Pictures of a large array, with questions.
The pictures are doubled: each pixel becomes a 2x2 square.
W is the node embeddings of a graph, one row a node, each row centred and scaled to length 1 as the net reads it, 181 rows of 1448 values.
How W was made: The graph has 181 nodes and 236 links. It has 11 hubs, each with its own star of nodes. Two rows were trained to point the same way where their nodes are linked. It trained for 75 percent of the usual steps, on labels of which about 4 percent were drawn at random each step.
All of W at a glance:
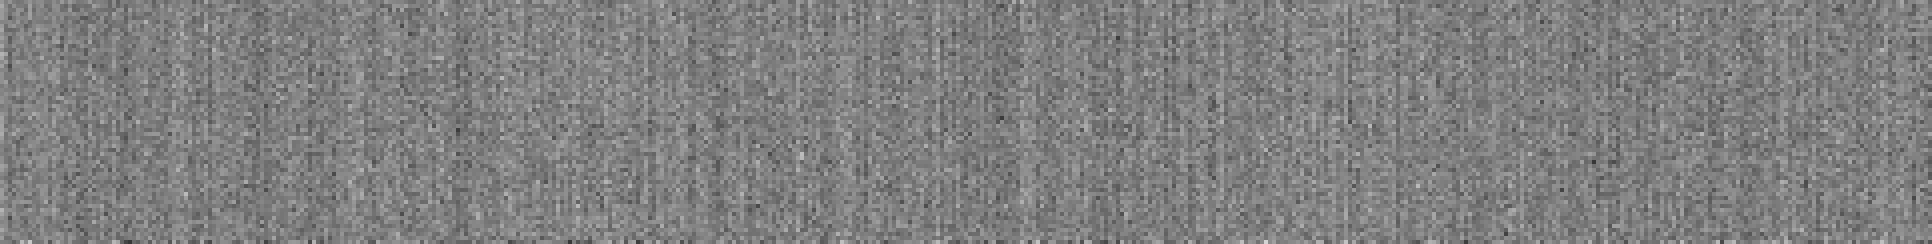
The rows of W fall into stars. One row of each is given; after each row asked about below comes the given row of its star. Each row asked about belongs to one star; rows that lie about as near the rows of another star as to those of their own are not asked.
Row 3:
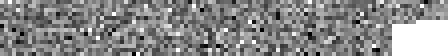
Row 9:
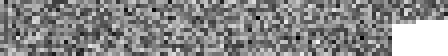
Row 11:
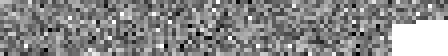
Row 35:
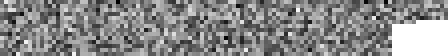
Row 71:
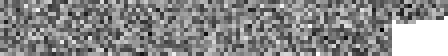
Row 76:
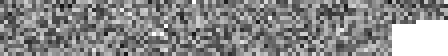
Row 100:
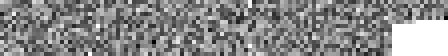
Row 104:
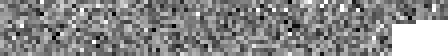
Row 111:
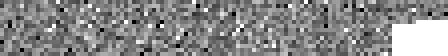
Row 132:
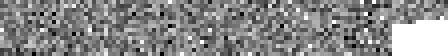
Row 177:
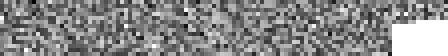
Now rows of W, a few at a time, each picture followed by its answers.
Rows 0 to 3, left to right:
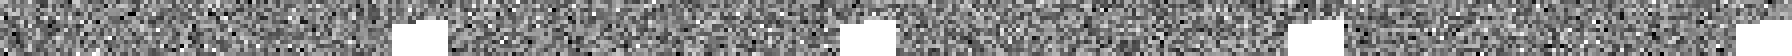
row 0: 11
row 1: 111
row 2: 132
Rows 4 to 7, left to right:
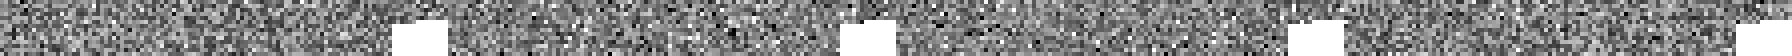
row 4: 35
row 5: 9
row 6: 76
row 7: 3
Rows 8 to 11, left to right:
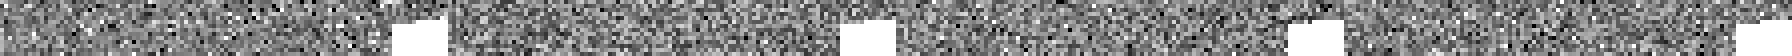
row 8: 132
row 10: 9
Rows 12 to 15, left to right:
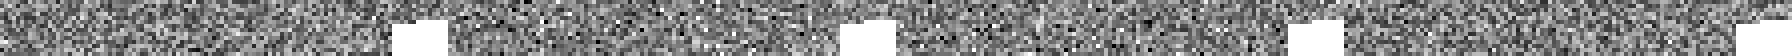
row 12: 132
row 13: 11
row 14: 3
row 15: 3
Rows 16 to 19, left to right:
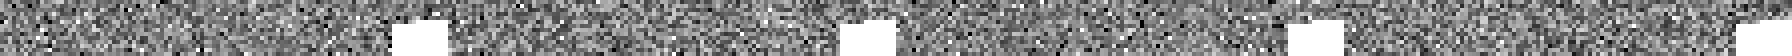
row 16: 9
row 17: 132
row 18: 132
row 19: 9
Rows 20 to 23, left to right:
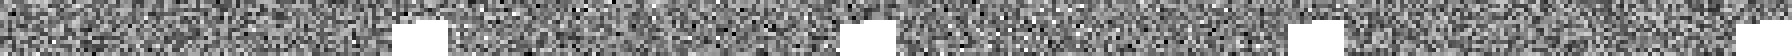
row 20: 111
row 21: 9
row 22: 100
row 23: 132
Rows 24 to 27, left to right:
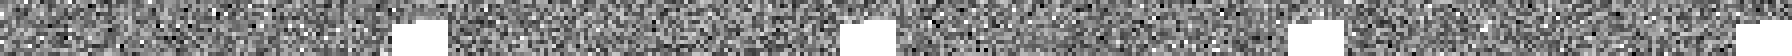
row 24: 111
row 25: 3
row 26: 76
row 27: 3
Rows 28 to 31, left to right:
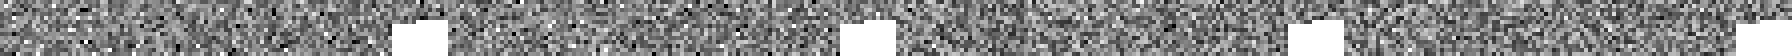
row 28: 35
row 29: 104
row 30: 100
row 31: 100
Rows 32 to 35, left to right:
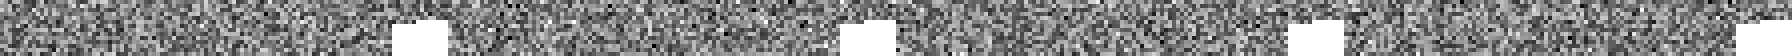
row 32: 9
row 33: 132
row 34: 100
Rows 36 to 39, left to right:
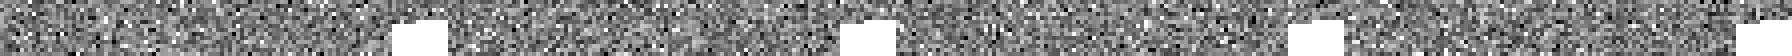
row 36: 104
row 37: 11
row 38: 3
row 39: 100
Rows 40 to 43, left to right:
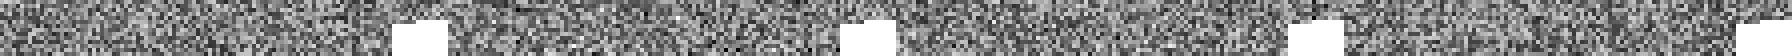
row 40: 3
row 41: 11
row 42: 100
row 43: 35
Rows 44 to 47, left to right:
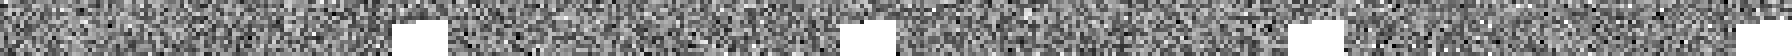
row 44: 35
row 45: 9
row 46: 3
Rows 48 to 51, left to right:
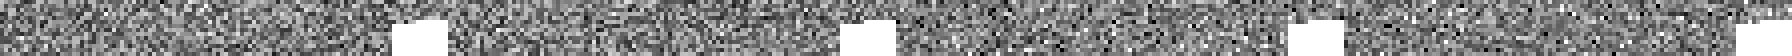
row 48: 9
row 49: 104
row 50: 100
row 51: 76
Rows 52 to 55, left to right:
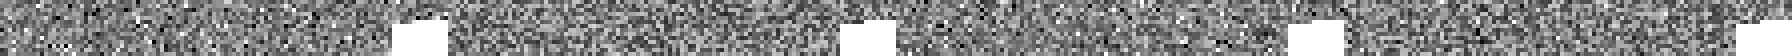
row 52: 100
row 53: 104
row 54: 76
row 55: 11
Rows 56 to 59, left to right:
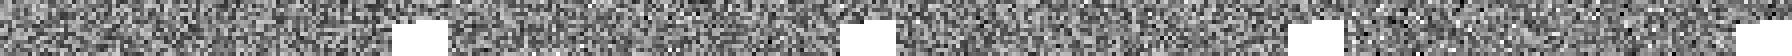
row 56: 111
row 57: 132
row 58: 9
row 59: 9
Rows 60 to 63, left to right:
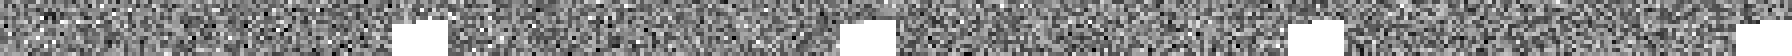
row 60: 9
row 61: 71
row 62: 3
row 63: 104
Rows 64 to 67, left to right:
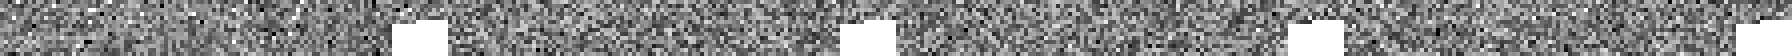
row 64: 35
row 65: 76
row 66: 132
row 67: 76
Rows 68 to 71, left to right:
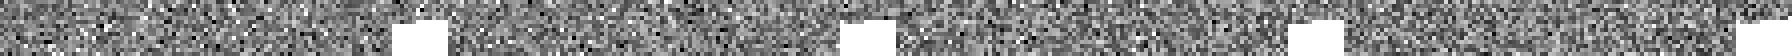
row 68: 3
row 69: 71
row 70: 76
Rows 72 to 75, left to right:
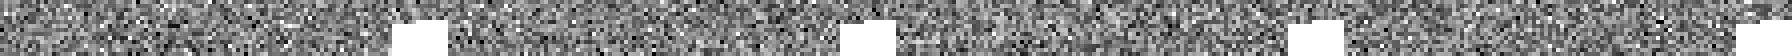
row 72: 100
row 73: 104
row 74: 35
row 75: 177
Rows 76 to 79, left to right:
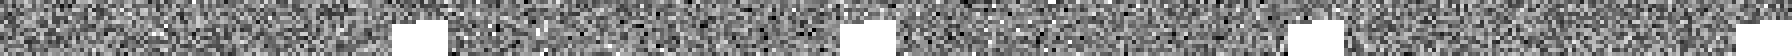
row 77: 11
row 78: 104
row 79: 104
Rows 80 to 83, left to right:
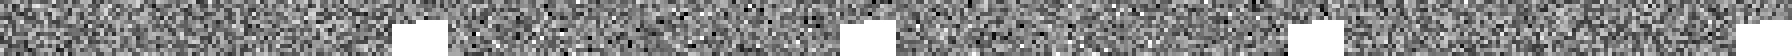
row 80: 76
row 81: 3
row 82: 104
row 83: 177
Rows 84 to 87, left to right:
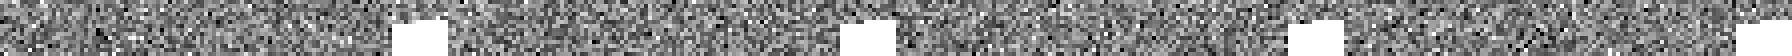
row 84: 100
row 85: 111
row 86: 9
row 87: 11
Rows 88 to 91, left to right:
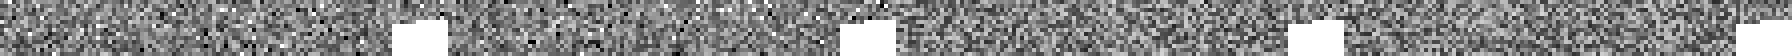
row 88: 3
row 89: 35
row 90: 177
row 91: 76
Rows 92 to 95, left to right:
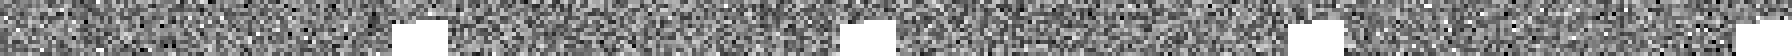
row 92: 71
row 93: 100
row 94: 100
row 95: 132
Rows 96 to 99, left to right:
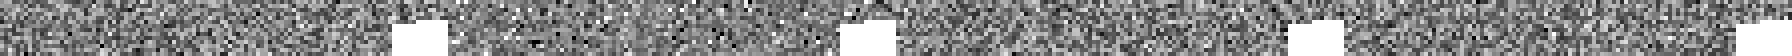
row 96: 100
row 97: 35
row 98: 9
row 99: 111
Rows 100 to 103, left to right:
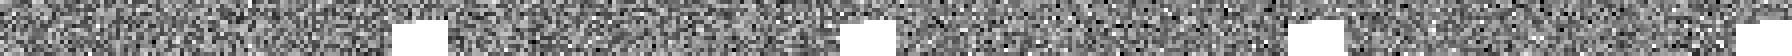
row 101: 71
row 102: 35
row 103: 132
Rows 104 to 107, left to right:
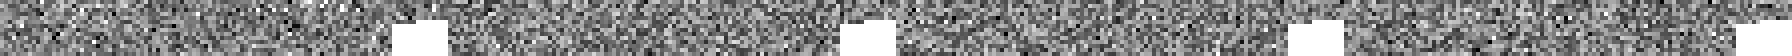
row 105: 76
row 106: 111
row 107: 111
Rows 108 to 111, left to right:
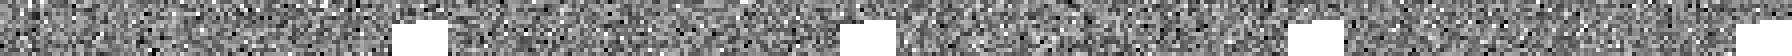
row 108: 104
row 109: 177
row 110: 35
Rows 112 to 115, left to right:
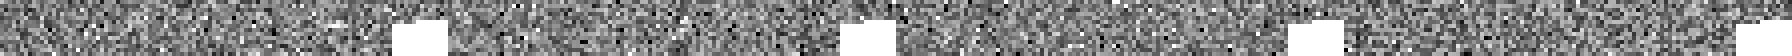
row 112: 3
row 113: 132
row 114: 71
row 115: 177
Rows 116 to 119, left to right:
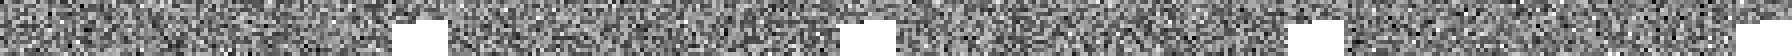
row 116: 111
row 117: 111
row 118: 100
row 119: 11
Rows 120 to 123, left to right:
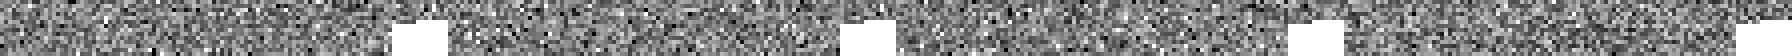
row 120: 104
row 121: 104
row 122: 11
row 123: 76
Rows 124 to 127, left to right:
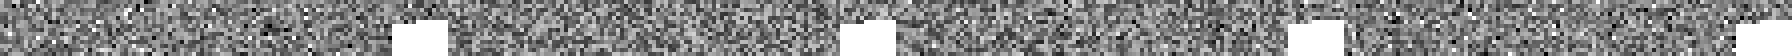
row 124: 9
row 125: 11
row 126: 100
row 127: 9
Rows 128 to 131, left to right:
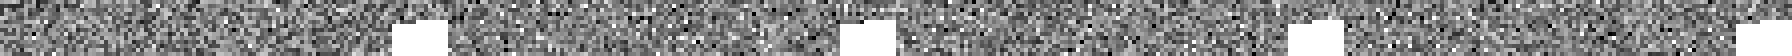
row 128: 177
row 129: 76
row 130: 11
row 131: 9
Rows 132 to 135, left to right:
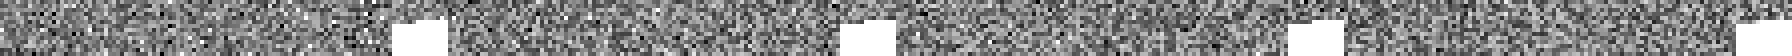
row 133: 177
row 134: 104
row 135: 100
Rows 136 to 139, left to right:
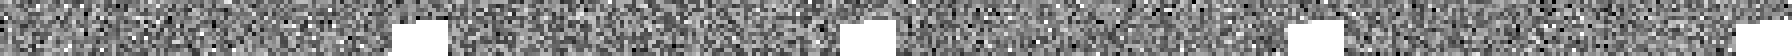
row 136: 100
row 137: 3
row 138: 35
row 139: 132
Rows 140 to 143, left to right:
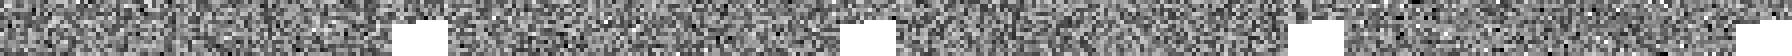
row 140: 132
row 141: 177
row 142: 100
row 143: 104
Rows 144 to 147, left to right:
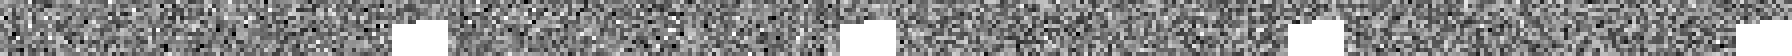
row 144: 11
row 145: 11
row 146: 111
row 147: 177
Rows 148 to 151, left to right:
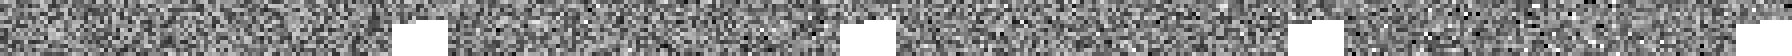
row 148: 71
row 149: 11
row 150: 104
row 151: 11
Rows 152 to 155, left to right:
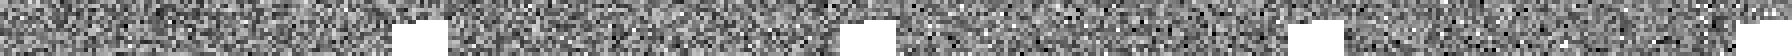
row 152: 11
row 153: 132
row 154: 76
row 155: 71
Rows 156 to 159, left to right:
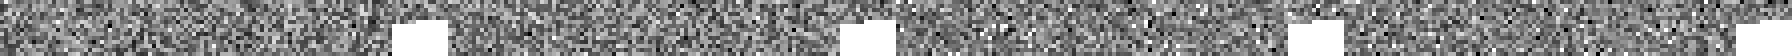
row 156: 71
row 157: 132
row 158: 3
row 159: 3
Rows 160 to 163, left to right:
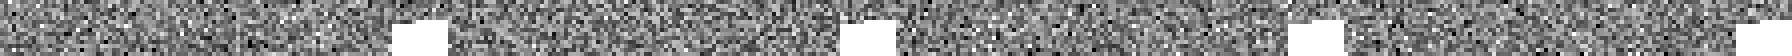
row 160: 76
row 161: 71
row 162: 3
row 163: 177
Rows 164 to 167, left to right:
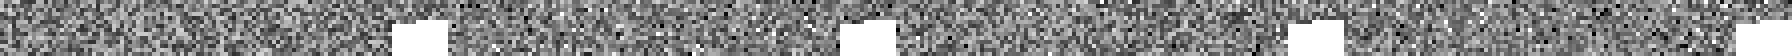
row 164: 9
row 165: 9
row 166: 35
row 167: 132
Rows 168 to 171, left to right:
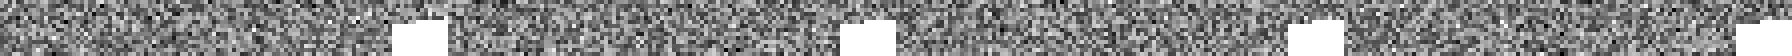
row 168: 71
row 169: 9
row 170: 9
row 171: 104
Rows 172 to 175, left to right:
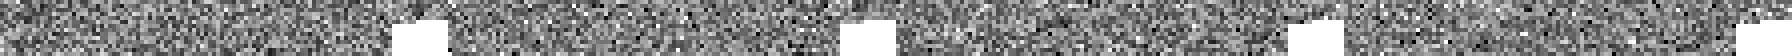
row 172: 3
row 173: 132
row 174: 71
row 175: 76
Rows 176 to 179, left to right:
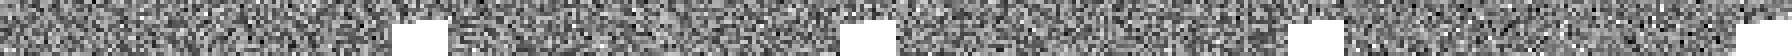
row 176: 100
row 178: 111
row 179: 100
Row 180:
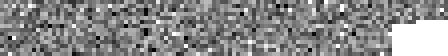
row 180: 104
